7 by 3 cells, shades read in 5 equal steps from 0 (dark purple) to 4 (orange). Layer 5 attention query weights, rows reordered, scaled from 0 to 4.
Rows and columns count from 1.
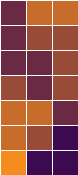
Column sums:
15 12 10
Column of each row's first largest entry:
2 2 3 1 1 1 1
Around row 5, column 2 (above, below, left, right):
1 2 3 1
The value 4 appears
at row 7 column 1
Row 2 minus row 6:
-2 0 2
